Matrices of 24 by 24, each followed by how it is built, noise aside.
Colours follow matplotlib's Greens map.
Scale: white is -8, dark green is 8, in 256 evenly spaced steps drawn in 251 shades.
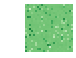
sparse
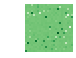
sparse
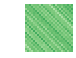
Toeplitz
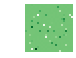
sparse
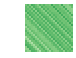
Toeplitz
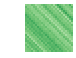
Toeplitz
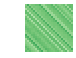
Toeplitz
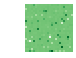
sparse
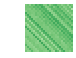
Toeplitz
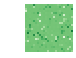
sparse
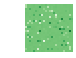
sparse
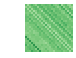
Toeplitz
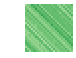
Toeplitz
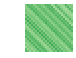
Toeplitz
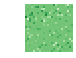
sparse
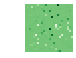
sparse
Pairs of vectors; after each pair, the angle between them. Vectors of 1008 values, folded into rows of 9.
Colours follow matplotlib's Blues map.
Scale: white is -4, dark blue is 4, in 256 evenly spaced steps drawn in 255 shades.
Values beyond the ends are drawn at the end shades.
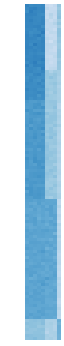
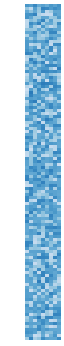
orthogonal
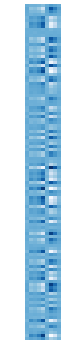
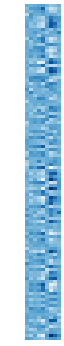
nearly opposite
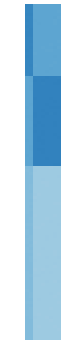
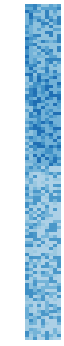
partly aligned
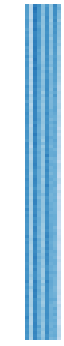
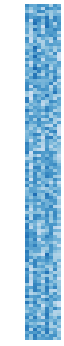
partly aligned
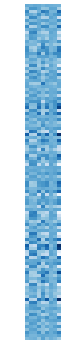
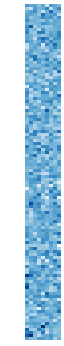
partly opposed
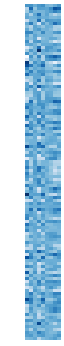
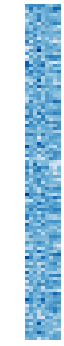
nearly parallel
